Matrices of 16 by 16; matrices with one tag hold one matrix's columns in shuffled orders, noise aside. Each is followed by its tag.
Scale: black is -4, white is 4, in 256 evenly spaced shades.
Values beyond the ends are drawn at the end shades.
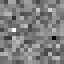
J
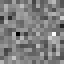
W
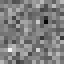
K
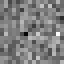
W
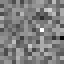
J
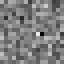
W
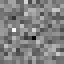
J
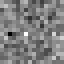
W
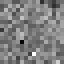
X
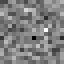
J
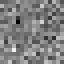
K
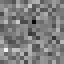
K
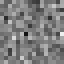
W
